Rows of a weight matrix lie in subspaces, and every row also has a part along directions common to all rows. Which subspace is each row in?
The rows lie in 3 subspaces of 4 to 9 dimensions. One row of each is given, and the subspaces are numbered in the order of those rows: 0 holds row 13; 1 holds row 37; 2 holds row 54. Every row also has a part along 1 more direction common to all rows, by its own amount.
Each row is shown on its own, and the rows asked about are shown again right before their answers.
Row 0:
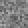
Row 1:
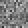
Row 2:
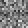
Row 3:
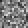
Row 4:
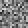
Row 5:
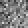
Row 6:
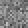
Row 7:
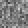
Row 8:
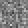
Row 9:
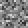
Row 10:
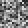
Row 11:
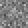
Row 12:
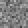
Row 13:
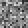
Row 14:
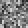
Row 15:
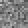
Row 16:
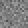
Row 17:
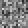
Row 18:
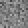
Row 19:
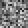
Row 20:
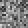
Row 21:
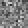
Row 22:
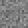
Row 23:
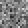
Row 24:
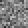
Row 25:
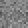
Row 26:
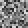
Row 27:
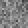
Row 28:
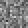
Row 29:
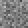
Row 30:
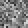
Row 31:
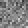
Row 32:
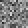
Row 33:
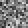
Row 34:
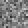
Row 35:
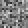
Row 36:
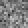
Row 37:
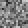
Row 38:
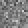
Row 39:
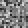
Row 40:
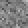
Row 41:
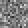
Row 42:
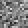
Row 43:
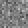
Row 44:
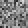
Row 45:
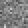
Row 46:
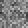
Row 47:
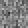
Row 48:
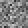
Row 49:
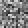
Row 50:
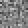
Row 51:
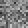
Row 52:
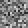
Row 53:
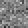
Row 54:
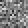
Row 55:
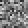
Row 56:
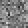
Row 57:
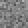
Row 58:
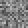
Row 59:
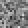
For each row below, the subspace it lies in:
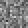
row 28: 0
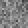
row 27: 1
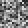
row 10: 1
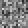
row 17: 0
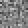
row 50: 2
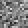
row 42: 2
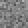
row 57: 1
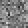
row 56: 0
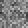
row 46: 0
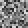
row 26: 0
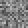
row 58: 0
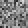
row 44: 0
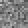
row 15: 2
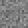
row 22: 1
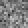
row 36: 1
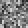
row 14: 1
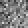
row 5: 1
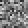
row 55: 2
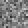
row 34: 1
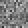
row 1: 0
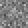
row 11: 1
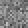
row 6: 0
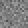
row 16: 2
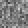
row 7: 0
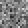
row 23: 1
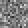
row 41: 0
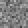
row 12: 0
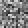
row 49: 1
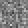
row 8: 0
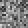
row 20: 1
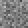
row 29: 1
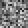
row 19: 2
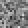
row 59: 1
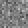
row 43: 0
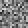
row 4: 2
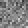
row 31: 1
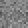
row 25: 0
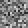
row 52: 0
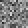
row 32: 0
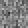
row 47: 0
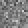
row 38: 1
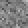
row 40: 1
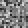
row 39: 0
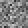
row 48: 0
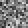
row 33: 1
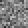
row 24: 2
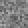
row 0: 1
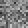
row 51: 0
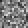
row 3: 0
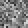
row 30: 1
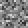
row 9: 1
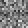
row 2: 0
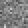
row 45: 2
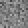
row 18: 2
